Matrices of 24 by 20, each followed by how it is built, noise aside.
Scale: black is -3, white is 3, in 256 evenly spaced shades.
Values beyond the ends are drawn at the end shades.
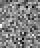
noise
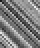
Toeplitz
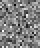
noise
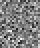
noise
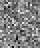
noise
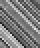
Toeplitz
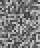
noise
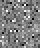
noise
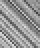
Toeplitz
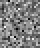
noise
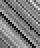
Toeplitz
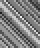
Toeplitz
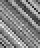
Toeplitz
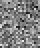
noise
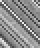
Toeplitz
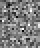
noise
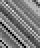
Toeplitz
